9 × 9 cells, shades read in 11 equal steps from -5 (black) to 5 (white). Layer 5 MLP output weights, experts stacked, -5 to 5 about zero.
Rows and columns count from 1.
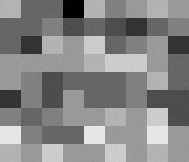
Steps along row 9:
down up down same up down up down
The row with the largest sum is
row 9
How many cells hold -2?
7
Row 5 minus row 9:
-1 -1 -5 -2 -2 -4 -1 0 -2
